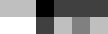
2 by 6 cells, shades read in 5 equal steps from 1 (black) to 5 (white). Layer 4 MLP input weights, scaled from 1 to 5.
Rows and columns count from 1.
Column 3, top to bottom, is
1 2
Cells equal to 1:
1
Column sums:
9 9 3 6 5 6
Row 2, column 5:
3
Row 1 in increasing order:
1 2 2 2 4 4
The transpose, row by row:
4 5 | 4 5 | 1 2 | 2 4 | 2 3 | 2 4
